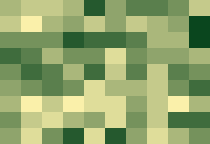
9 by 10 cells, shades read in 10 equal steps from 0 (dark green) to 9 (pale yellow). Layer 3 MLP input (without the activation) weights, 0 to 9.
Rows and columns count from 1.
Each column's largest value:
7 9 8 9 8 8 7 8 9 7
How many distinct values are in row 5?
5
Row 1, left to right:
6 7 7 6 1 5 3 3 4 7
